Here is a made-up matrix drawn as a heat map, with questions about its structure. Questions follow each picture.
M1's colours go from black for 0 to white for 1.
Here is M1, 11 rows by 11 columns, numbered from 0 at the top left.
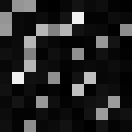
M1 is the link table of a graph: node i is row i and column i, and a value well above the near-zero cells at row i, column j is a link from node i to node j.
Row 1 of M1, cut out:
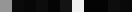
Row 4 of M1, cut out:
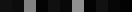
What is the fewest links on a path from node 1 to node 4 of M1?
2
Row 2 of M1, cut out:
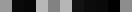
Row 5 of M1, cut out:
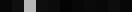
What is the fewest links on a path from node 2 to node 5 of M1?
1
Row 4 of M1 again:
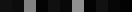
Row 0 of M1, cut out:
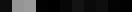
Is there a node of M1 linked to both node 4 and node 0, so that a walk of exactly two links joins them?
yes
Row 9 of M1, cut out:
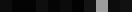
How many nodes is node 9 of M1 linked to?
1
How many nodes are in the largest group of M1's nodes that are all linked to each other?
2
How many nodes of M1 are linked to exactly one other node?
4
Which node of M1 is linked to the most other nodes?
node 2
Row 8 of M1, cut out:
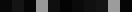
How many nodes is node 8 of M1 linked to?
2
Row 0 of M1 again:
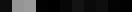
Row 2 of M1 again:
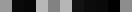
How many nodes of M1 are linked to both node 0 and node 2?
0
